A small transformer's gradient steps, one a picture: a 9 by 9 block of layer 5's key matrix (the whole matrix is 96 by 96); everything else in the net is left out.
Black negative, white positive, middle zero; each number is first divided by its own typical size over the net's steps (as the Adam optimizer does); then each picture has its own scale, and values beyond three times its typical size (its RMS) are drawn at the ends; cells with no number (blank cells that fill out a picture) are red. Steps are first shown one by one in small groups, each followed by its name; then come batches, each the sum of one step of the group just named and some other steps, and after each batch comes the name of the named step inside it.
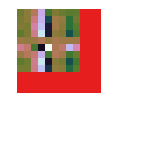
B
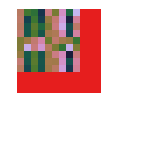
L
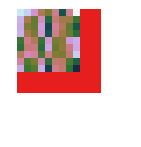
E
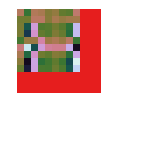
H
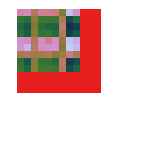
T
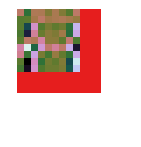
H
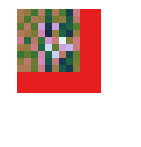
L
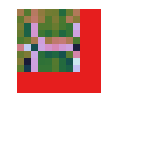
H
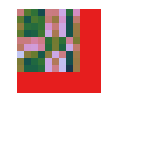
L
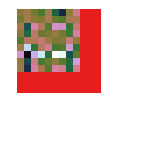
H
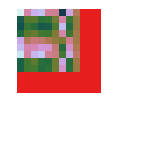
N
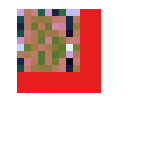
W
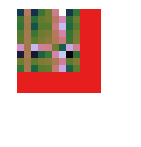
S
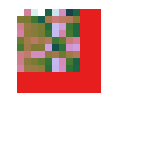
N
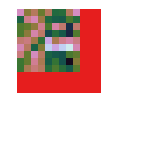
W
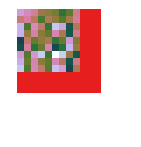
W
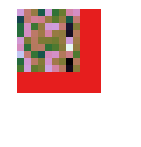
W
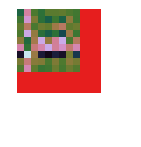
S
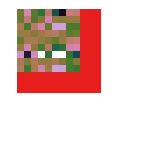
W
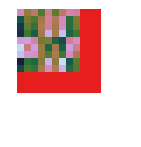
W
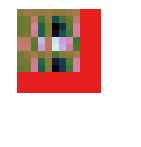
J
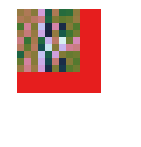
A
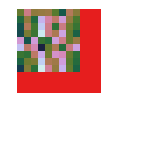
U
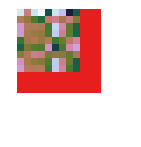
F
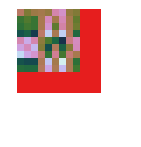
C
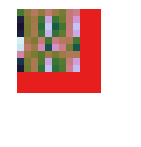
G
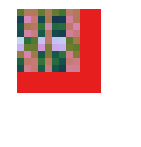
G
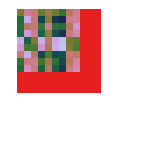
G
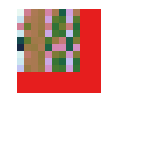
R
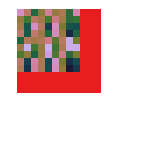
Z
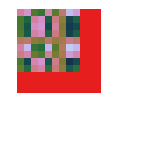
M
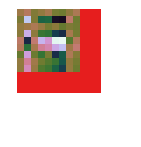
Z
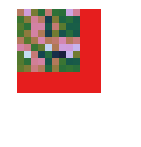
M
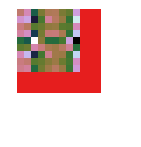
Z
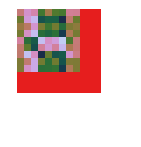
M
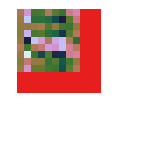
M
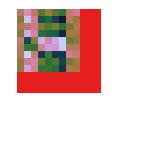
M
